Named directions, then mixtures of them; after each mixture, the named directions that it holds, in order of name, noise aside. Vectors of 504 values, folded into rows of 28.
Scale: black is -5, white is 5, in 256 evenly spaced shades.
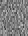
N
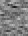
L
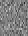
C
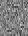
C, L, N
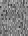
L, N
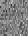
C, L, N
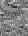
L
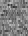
L, N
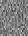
N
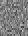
C, L, N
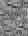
C, L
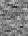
L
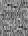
C, L, N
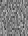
N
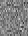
C, L, N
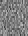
N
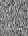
C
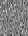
C, N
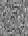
L, N
